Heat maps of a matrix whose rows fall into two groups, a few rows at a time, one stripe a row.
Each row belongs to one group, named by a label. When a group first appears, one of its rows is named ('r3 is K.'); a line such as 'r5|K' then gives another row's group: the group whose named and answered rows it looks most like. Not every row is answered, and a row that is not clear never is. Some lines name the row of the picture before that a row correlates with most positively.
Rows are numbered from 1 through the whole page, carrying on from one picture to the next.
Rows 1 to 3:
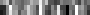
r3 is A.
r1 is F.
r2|A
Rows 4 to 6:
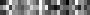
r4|A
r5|F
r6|A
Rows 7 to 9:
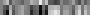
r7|F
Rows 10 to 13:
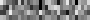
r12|A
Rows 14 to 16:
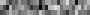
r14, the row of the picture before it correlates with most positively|13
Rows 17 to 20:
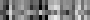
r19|A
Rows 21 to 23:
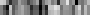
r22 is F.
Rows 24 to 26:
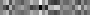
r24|F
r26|F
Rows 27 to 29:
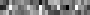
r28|A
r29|F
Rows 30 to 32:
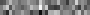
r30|A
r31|F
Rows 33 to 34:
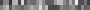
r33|A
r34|F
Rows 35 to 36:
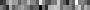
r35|A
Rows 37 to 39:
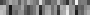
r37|A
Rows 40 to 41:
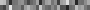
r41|A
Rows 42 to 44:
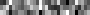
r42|A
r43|F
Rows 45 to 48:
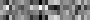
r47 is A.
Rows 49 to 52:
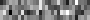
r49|A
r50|F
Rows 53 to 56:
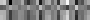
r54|A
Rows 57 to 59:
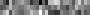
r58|A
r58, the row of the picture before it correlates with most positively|54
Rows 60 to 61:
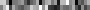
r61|F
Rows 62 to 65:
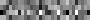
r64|A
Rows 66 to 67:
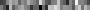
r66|A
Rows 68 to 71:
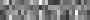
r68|F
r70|A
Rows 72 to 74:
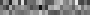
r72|A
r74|F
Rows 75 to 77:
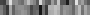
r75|A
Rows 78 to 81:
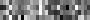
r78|F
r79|A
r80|F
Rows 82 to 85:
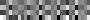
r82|A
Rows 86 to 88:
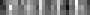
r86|A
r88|A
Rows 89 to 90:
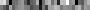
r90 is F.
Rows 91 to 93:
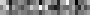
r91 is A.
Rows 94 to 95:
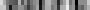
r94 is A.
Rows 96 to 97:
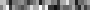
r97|F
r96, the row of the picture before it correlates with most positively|95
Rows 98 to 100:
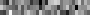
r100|A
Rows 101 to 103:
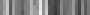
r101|F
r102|F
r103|F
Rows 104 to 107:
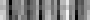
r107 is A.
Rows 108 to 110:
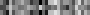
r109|A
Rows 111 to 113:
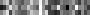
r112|A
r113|F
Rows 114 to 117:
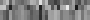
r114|F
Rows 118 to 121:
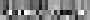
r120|A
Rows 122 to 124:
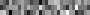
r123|A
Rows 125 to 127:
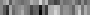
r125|F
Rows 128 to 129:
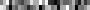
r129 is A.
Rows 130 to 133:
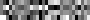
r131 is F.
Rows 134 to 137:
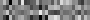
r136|F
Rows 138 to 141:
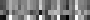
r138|A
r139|A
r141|A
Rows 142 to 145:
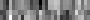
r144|A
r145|A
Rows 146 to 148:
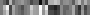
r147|F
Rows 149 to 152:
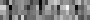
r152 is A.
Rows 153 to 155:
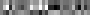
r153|F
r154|F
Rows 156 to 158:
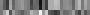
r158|F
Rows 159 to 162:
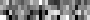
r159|F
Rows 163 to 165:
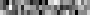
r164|A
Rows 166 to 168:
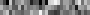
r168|F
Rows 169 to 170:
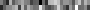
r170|A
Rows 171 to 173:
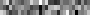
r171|F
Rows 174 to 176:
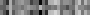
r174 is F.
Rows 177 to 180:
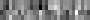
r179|A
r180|A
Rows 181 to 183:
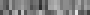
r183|A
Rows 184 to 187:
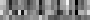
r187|F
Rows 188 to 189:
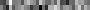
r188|A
